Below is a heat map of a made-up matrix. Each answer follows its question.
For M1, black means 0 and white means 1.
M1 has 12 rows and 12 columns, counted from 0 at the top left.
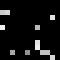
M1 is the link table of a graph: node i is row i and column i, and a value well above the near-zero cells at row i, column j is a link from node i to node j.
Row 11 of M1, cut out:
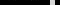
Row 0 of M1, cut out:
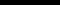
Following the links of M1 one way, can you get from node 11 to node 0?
yes
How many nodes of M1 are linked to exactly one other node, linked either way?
3
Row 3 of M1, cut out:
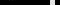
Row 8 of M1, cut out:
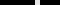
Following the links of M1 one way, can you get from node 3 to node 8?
yes
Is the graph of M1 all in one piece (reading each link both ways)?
no
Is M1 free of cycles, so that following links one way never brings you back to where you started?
yes
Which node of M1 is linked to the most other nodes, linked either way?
node 10
